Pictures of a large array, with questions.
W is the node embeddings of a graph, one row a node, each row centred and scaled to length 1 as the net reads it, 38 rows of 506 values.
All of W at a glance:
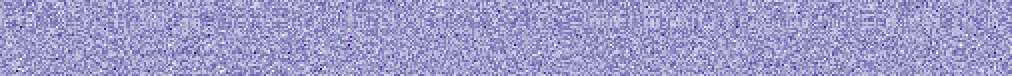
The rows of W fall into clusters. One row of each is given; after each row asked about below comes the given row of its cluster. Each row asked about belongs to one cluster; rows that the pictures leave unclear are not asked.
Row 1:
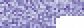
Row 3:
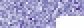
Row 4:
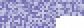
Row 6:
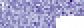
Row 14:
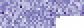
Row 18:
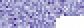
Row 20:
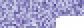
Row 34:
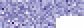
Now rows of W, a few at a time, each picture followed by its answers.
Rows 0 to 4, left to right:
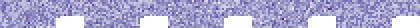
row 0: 14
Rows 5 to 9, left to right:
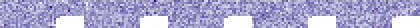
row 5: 1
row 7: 4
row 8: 34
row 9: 6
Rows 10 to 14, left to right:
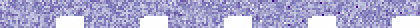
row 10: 6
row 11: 4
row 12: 6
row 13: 4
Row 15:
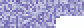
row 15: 1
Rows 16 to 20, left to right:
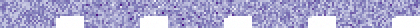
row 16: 14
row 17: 6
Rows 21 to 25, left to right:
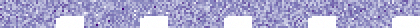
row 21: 1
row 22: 14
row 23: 3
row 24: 20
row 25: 34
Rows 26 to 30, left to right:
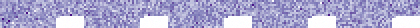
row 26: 34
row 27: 18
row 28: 14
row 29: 4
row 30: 20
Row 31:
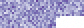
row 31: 14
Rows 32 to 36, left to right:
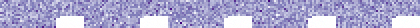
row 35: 1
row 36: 4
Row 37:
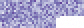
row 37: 34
